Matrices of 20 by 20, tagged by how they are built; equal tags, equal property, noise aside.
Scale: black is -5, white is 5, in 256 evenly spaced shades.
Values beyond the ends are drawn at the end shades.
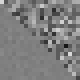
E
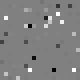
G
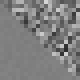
E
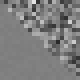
E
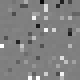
G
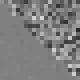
E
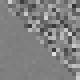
E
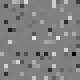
G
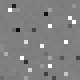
G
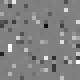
G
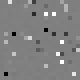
G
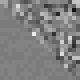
E
